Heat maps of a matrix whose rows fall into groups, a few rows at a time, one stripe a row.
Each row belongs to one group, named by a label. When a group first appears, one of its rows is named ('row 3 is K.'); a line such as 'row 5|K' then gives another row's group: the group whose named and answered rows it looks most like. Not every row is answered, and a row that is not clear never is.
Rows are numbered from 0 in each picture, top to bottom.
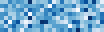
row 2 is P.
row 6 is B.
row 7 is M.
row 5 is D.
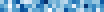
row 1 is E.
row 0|D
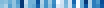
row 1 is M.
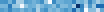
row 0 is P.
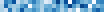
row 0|B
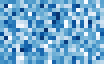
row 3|B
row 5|P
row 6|P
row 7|D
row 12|E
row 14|P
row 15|P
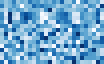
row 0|P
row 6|M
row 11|B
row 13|P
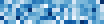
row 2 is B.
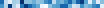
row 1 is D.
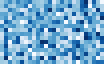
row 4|E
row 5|P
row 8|E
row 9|E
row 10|D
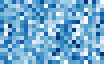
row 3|M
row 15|P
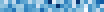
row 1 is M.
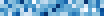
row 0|E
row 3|D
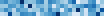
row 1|B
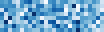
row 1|P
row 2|P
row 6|B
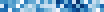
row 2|M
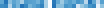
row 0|P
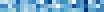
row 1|M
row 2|E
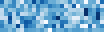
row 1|P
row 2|E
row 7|P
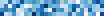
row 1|D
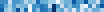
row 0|M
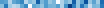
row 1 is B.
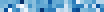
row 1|P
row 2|D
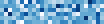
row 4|E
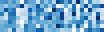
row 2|P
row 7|E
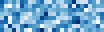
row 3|D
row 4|D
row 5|M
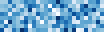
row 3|M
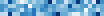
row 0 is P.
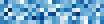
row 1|M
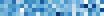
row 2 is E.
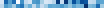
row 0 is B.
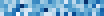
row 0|E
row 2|D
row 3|B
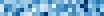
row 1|B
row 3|D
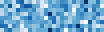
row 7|P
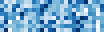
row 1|D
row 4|B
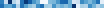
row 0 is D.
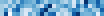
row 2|D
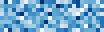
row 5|D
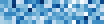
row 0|E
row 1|B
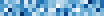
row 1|M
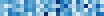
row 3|D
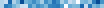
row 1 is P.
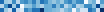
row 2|E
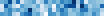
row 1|B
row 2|B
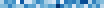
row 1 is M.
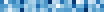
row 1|M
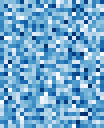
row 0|M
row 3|E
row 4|P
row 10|M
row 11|D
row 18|M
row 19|M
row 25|B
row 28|B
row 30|M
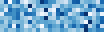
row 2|D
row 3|B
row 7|E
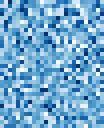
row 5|P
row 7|B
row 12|M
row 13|E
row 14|P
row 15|M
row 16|M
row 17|P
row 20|P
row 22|D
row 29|B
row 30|D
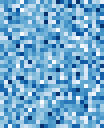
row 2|E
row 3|D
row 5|D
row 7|M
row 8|P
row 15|B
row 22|M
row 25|B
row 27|B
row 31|D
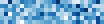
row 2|B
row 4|E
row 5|P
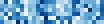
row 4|D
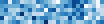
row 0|M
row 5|D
